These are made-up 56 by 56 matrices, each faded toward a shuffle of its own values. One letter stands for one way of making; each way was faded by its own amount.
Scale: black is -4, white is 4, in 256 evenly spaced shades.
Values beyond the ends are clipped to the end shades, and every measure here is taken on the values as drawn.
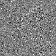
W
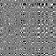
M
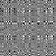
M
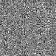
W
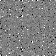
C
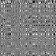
M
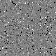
C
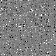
C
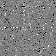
C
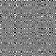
M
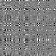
M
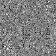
W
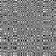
M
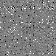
C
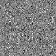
W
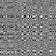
M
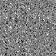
W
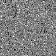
W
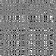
M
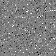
C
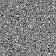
W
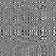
M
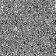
W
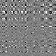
M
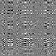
M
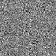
W
